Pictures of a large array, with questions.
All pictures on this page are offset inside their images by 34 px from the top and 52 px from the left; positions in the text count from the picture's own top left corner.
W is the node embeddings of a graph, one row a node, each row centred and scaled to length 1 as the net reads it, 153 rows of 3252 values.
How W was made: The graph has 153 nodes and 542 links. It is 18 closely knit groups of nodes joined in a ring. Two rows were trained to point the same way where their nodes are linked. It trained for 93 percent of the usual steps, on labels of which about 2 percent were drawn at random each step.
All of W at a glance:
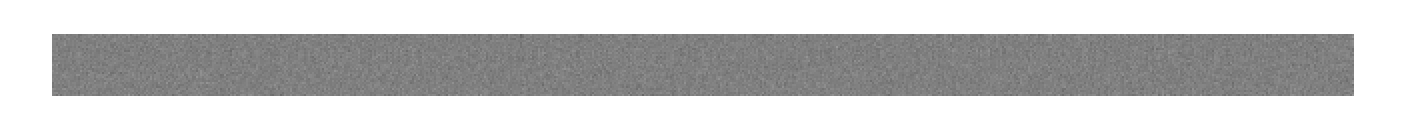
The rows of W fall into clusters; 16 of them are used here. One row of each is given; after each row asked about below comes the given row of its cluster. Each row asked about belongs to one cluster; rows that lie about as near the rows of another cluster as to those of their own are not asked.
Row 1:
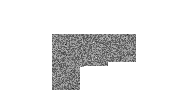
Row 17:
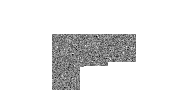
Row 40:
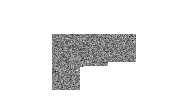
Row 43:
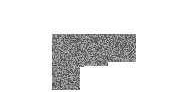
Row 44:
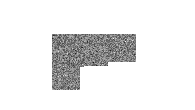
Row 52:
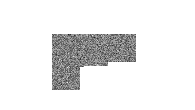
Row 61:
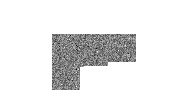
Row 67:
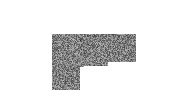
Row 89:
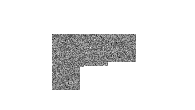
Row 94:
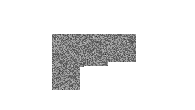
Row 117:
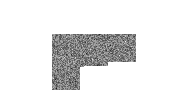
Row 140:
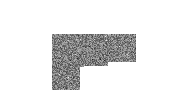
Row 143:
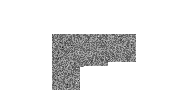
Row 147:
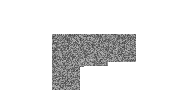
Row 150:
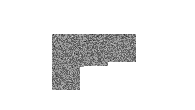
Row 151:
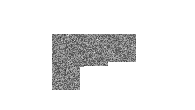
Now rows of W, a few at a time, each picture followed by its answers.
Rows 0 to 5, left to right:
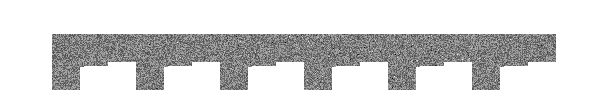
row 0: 147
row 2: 1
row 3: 150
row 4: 117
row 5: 1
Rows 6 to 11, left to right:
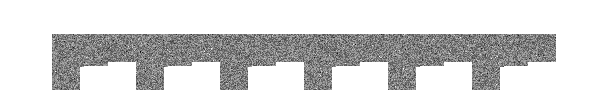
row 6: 40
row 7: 150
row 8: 140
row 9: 40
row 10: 151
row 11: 147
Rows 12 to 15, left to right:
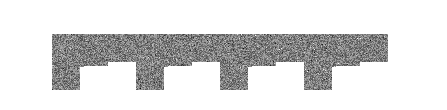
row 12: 151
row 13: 117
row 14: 61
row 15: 40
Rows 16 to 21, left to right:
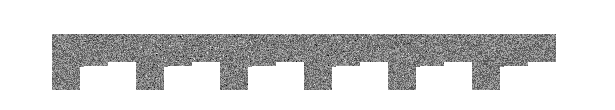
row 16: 150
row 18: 1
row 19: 43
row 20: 44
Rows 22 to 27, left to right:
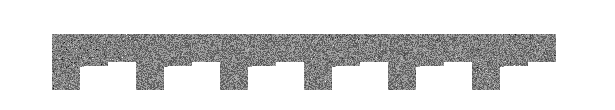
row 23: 143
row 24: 140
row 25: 143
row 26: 140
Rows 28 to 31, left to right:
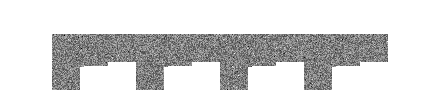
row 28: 150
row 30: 117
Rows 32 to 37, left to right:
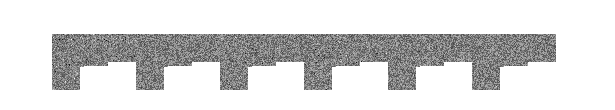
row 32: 151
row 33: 40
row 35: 147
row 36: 43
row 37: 67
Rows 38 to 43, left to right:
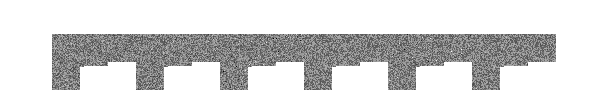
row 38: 94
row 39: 52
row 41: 43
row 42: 143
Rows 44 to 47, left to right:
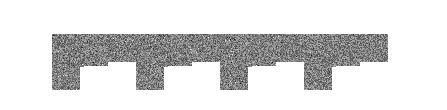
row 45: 151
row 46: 67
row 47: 150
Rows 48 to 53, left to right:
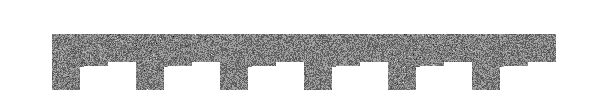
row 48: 44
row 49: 143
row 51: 43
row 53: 150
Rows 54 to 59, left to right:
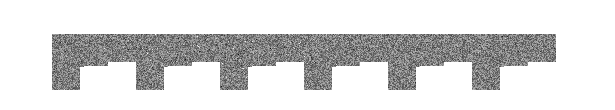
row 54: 44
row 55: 143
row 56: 44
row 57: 61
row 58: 143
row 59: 150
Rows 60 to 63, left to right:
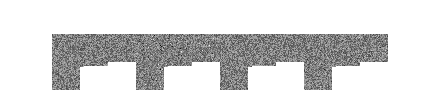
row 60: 40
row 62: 43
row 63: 17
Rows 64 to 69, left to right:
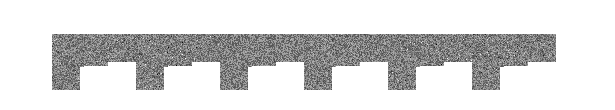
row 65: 94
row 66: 143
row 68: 40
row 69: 147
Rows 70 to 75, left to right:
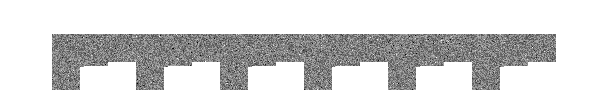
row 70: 40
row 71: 43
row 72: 52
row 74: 61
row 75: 150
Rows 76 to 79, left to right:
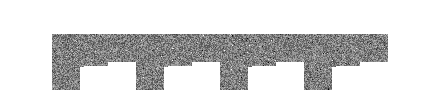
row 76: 89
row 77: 43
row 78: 43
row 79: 44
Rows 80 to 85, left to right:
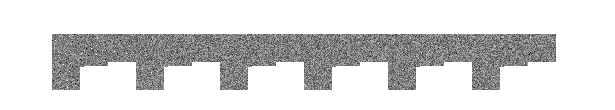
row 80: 94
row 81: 17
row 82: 1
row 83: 117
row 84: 44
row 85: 61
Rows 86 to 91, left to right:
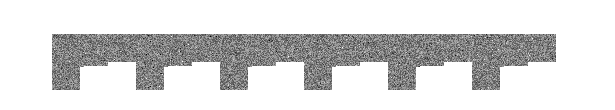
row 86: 89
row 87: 94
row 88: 140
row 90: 117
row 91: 140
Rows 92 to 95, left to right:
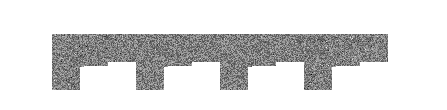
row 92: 150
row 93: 40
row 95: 140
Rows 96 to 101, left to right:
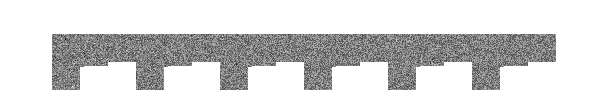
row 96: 147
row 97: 52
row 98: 52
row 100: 1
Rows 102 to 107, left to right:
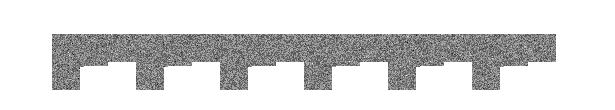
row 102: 143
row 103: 150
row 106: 117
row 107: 151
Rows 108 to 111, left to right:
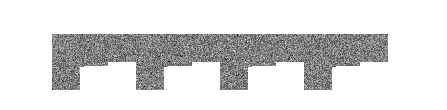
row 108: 1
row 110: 1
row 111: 117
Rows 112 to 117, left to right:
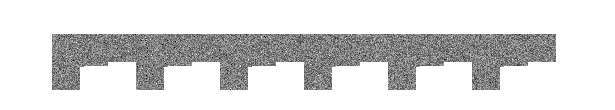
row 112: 1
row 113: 67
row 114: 94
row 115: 140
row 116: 40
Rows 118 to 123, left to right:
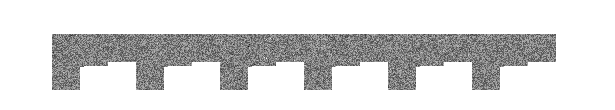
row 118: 147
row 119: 67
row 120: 1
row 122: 61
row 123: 61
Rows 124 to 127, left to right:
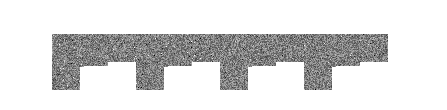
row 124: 140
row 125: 61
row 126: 17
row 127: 143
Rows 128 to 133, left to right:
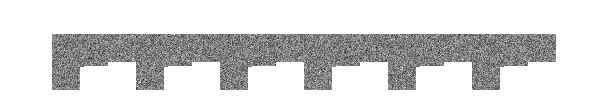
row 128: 117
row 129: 147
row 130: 143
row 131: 17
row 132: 117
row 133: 44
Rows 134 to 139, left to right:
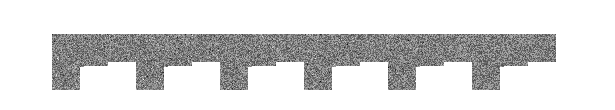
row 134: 61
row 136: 151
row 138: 140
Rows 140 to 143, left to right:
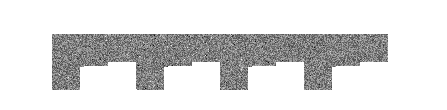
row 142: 43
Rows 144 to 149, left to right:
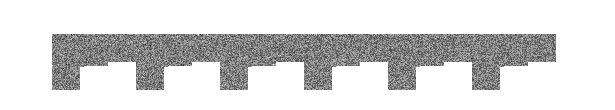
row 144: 151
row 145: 117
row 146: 40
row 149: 1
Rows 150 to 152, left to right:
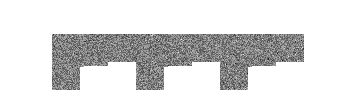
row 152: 140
